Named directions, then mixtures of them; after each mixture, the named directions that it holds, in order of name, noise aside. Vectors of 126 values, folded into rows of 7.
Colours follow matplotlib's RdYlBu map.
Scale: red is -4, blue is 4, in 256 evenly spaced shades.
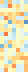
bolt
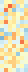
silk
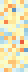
silk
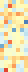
bolt, silk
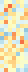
silk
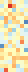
bolt, silk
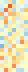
bolt, silk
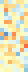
bolt, silk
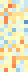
bolt, silk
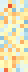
bolt, silk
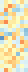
silk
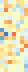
bolt, silk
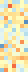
bolt, silk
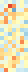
bolt, silk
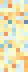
bolt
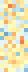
silk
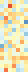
bolt, silk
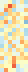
bolt, silk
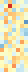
bolt, silk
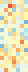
bolt, silk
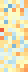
silk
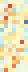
bolt, silk
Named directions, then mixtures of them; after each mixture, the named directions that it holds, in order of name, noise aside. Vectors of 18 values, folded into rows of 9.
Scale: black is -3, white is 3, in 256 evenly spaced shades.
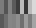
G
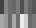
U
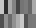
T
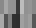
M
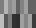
G, M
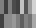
G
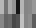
M, T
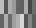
G, T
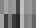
M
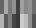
M, U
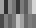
G, T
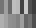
G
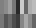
G, M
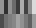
G, T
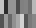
T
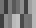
G, M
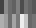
U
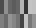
G, T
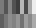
G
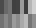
G, U
